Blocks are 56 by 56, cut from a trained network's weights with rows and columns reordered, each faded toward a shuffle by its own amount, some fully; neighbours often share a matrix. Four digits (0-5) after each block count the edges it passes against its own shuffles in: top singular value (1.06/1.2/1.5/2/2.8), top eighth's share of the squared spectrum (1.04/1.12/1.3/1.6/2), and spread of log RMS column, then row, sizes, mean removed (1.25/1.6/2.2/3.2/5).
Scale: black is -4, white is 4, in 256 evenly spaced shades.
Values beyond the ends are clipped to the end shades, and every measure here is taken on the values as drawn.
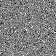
0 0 0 0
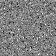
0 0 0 0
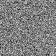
0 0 0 0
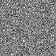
3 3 2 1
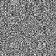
3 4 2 1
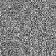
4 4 2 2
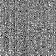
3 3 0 2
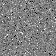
0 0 0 0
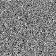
1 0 0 0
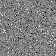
0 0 0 0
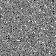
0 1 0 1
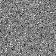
1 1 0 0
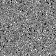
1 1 0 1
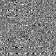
3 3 0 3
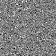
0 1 0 0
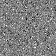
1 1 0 0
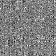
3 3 0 2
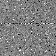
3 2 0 1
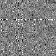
3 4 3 1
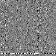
3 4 2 1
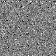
2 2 1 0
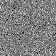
0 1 0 0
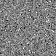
1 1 0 1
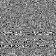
2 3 0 3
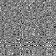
3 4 2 2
